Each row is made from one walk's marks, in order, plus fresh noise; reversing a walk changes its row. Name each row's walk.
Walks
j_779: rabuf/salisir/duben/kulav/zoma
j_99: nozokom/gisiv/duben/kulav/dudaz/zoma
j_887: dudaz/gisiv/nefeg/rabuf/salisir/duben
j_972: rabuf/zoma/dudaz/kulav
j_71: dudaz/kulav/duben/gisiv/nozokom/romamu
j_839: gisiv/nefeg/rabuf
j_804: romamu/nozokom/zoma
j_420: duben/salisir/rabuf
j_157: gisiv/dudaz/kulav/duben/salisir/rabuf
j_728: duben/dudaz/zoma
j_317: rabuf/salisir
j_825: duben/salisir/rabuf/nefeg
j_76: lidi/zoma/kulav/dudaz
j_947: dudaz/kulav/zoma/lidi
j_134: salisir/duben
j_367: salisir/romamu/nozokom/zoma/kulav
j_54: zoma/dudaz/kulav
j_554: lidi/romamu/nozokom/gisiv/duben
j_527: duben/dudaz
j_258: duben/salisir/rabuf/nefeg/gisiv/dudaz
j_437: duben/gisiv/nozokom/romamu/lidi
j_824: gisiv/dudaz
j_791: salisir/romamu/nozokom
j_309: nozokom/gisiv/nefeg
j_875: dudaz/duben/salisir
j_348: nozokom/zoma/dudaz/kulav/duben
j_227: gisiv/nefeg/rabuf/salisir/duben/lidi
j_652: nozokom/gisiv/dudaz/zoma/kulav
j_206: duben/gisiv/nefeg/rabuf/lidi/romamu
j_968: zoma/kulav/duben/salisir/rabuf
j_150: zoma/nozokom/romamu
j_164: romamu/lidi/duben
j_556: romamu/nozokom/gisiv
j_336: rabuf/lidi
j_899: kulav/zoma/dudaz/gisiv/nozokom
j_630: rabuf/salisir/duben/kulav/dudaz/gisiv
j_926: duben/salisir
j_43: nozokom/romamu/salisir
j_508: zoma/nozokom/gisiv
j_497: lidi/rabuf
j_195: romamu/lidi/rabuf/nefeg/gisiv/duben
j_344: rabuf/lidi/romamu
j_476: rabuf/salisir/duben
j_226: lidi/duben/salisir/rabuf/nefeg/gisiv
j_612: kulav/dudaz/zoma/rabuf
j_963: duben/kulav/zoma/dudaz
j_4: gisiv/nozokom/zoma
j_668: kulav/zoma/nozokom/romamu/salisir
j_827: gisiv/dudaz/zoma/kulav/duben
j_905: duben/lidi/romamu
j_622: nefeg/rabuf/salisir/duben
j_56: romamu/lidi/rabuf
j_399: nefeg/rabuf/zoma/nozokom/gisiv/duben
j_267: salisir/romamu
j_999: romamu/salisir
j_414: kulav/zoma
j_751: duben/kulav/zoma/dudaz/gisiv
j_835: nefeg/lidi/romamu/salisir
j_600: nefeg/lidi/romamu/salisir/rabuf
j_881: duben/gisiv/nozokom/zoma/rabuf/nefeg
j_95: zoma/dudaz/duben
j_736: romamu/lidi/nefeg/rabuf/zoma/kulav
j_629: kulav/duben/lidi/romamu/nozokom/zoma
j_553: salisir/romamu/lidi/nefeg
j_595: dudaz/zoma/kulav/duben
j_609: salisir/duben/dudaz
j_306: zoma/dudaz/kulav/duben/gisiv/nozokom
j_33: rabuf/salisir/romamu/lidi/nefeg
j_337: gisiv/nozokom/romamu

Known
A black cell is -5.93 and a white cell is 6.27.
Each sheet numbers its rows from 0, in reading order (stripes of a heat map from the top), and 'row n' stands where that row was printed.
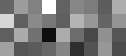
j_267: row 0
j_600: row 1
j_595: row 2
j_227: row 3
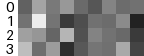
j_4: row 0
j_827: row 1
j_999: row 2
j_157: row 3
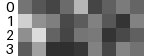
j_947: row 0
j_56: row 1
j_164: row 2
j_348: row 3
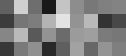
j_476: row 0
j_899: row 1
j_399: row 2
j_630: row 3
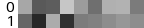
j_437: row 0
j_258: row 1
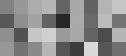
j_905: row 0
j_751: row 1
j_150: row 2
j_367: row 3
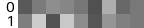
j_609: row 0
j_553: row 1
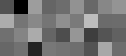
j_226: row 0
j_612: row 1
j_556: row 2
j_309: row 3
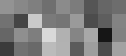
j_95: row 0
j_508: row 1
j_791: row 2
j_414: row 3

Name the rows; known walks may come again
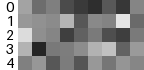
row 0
j_736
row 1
j_926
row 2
j_56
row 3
j_497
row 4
j_622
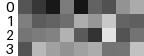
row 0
j_99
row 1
j_554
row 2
j_367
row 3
j_344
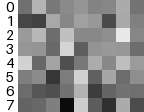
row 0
j_317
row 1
j_71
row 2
j_881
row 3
j_835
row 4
j_420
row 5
j_336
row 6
j_947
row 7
j_887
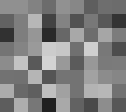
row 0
j_95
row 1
j_824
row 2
j_630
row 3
j_668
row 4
j_553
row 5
j_527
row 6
j_437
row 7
j_595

